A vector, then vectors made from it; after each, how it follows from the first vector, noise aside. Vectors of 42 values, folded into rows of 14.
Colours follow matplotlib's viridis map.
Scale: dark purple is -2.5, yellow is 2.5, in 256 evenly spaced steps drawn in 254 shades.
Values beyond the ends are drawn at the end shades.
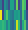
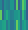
shrunk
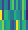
copied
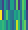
copied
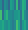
shrunk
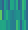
shrunk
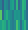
shrunk
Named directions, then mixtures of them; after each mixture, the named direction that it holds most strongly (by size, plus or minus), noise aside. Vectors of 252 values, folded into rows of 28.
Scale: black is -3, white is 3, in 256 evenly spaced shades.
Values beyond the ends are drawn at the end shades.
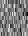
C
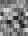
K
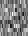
C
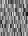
C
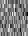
C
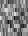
K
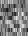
K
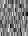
C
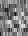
K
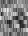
K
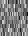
C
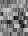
K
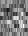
K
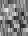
K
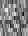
C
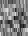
K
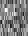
C
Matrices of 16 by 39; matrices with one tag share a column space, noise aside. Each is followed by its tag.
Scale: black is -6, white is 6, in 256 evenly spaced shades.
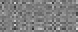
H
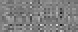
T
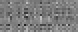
T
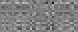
H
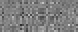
T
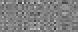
H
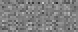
H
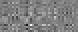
T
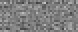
H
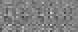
T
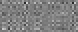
H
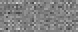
H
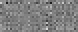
H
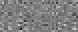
H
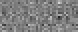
T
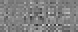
T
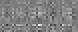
T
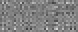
H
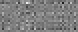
H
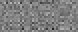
H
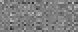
H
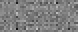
H
